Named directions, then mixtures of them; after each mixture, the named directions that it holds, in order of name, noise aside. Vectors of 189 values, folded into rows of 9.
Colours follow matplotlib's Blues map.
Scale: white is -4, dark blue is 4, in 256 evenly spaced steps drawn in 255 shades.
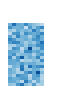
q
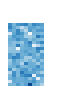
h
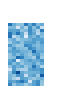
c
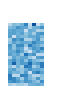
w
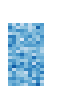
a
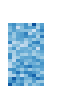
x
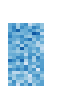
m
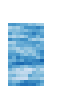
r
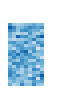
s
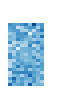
h, x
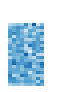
w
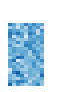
c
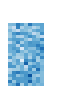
m, s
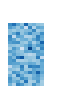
c, q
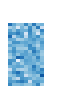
c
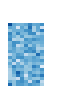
c, w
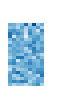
c, w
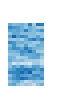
r, w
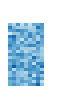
a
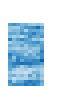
r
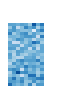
q, x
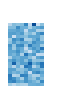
w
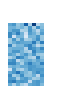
c, w
